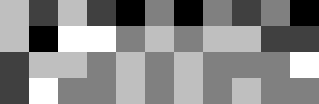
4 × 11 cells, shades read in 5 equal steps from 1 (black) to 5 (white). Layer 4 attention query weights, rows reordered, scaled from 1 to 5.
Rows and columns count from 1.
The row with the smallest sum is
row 1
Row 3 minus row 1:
-2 2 0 1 3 0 3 0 1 0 4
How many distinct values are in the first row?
4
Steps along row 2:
down up same down up down up same down same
